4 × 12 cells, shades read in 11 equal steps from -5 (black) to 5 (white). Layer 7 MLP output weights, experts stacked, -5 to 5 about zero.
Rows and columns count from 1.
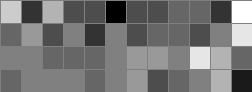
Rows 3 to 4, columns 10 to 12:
4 2 -1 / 0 2 -4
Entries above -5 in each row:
11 12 12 12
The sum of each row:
-11 -7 4 -6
